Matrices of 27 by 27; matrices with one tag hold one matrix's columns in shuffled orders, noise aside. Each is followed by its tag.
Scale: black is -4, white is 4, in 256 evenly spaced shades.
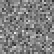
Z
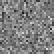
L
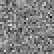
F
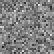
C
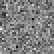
L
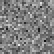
F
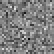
L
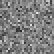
F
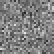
L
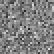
L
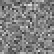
C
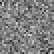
C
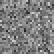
F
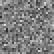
F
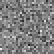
Z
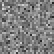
C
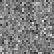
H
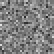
F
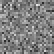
C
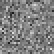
L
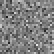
F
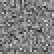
F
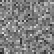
H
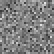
F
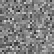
Z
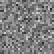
Z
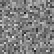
F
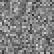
H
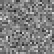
Z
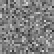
F
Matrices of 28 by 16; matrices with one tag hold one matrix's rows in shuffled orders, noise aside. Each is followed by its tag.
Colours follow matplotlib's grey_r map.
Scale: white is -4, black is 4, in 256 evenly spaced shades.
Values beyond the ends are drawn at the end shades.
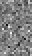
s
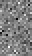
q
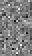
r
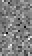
s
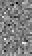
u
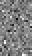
u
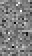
r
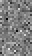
q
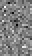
u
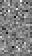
r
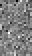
q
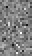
r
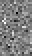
u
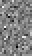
u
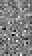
r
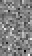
s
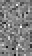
r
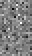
r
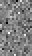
q
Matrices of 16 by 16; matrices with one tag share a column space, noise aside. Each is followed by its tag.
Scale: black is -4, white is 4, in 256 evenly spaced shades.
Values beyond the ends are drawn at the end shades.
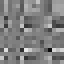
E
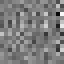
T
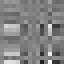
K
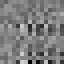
K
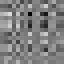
T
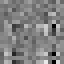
K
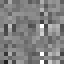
K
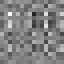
T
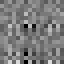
K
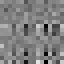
K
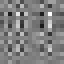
T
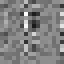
T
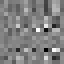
E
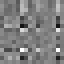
E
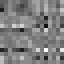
E
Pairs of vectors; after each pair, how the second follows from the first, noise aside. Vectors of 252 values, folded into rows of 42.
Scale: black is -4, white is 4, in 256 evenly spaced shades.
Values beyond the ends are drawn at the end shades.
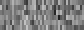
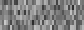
shuffled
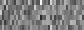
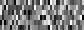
scaled up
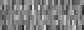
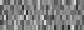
shuffled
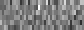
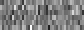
shuffled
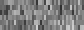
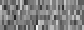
shuffled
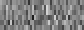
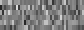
shuffled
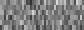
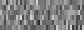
shuffled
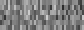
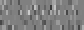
partly zeroed
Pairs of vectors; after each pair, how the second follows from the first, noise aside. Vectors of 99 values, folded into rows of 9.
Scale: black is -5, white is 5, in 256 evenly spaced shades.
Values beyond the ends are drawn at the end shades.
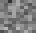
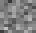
copied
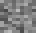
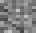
copied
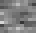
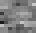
negated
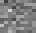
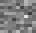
wrapped around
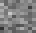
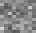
sign-scrambled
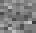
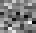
scaled up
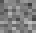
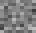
wrapped around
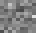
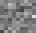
copied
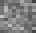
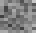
negated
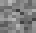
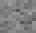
shrunk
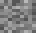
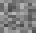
wrapped around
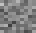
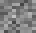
wrapped around
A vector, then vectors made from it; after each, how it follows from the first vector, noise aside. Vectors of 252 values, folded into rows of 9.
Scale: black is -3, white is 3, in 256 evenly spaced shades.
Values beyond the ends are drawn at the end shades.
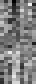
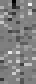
partly zeroed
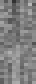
shrunk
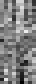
reversed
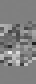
partly zeroed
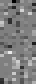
partly zeroed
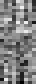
reversed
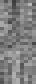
shrunk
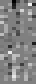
partly zeroed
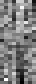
reversed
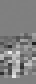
partly zeroed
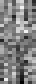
reversed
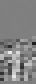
partly zeroed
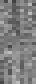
shrunk
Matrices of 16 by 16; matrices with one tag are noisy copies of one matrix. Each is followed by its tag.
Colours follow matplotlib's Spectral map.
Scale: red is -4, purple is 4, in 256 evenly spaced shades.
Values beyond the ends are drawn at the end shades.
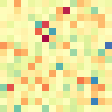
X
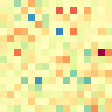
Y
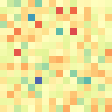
Y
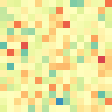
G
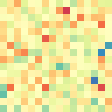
X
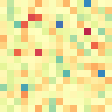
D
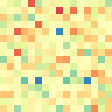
Y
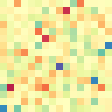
X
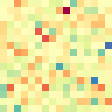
X
